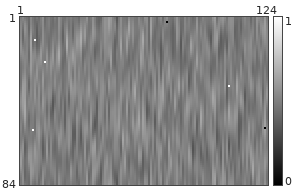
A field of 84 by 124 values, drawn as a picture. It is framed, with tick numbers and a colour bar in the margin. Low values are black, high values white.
Histogram: heavy tails on both sides. Slope: none. Mirror symmetry: none. Grain: streaks running down. Average level on the scale: 50%. Lone odd cells: 6, 4 higher and 2 lower than their neighbours.
